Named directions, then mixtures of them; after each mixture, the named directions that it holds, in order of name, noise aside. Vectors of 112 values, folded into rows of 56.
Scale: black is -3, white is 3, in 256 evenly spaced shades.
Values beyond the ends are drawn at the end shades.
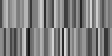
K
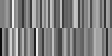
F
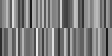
F, K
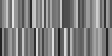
F, K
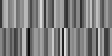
K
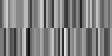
K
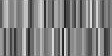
K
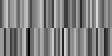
K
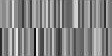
F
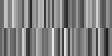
F, K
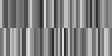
K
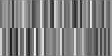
F, K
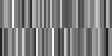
F, K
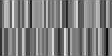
F, K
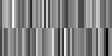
F, K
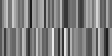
F, K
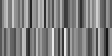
F, K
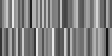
F, K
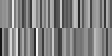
F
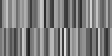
K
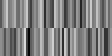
K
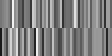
F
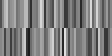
K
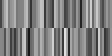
K
